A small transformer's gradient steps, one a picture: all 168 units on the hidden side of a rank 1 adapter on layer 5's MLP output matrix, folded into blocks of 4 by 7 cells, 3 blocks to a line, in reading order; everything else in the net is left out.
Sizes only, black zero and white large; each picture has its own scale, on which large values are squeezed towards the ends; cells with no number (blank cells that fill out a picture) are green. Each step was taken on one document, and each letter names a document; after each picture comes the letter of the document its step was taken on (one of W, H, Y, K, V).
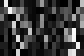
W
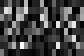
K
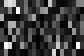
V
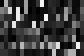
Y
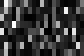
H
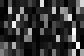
W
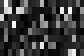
Y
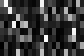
W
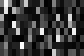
H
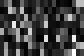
W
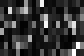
K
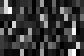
Y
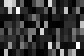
V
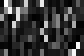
Y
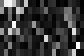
H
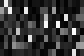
K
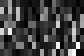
K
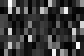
V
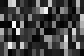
V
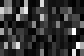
K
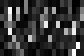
K
